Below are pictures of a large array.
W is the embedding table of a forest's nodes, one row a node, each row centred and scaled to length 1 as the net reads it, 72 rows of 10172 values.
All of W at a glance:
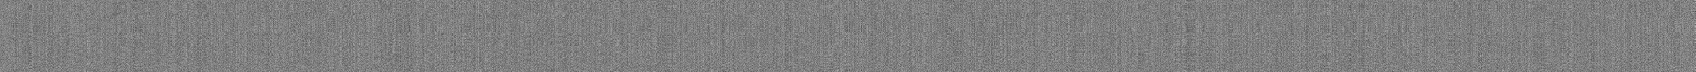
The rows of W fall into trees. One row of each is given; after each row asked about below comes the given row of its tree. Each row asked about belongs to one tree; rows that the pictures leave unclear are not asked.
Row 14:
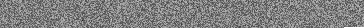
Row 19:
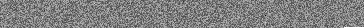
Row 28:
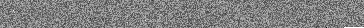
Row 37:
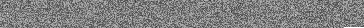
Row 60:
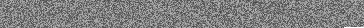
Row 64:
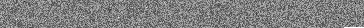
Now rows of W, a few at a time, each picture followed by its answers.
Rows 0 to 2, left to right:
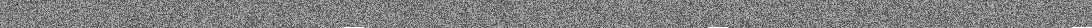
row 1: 37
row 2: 64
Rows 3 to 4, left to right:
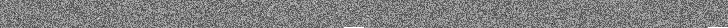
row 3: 14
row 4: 37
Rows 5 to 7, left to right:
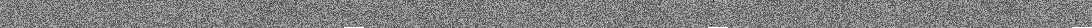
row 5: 60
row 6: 60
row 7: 60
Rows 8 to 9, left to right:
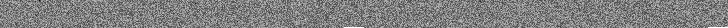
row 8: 37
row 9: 60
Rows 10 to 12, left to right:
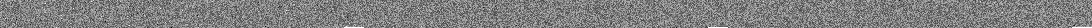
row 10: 64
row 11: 37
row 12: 64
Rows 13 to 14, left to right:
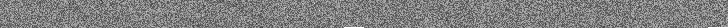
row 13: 14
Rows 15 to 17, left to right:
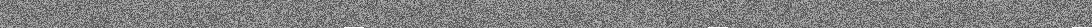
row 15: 28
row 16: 28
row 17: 37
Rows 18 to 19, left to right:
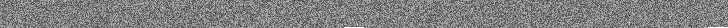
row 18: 28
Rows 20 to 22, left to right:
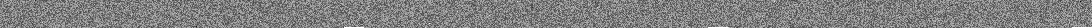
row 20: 60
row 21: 19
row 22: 37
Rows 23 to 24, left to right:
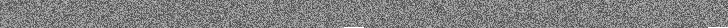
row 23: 19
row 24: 14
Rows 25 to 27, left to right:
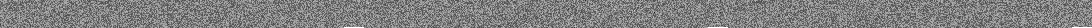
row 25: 19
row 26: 19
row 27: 19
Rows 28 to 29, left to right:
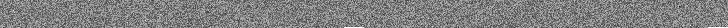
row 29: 19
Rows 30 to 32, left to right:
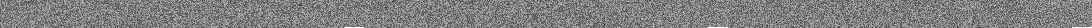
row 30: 19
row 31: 19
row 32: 60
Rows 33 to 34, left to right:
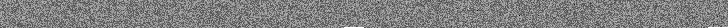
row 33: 64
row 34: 64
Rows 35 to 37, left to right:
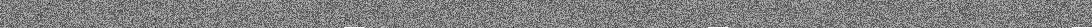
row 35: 37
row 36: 60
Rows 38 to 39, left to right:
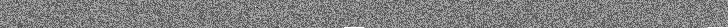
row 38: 64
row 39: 19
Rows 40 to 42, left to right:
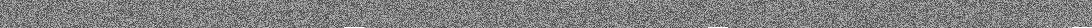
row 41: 37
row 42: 19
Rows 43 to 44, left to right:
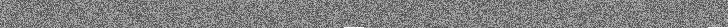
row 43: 37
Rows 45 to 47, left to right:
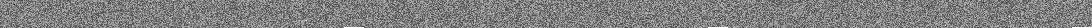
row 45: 37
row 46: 14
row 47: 60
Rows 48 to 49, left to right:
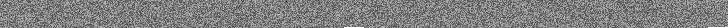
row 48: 37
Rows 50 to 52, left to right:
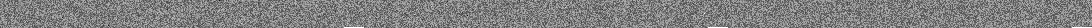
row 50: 14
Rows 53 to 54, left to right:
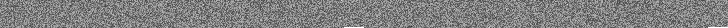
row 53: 60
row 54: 60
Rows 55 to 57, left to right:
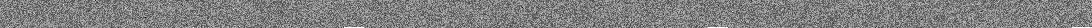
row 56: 19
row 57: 28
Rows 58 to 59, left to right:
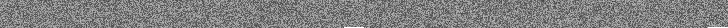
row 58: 60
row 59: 37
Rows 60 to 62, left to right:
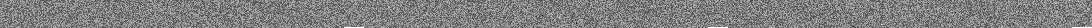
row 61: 60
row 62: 14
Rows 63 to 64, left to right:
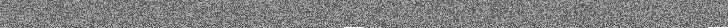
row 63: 37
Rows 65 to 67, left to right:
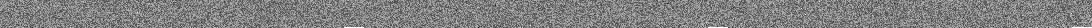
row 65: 60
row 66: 19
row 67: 64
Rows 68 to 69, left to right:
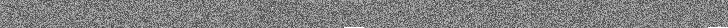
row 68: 60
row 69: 19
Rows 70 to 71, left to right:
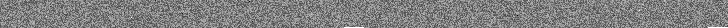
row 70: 19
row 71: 37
